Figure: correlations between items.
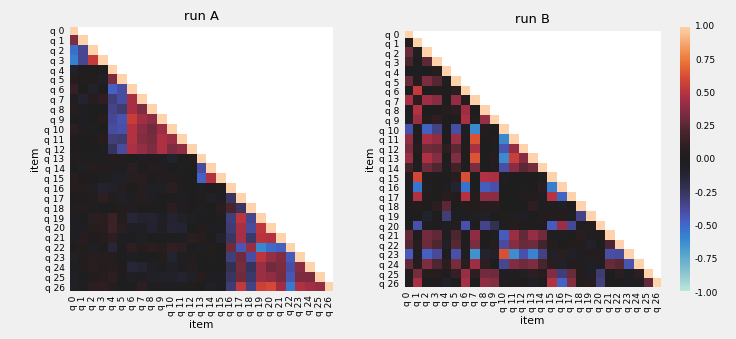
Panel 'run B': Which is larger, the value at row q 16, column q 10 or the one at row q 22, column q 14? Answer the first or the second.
the second
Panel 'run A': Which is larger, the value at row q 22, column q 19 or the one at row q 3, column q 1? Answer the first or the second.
the second
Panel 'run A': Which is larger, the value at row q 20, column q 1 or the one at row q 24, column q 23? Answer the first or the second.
the second
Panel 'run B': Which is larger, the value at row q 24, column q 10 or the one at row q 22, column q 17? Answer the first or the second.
the second
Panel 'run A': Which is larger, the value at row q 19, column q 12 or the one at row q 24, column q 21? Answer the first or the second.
the second
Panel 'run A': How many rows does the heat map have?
27
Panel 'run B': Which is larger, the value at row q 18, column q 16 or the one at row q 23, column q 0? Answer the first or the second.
the first
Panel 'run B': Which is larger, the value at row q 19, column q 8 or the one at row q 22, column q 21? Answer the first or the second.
the second
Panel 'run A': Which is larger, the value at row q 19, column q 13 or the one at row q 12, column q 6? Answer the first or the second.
the second
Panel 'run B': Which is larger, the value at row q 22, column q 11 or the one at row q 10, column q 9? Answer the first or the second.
the first
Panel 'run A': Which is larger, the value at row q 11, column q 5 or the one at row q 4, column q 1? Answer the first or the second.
the second
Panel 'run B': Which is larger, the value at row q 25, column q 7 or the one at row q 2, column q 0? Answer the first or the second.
the second
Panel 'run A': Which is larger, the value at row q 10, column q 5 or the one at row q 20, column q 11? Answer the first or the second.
the second
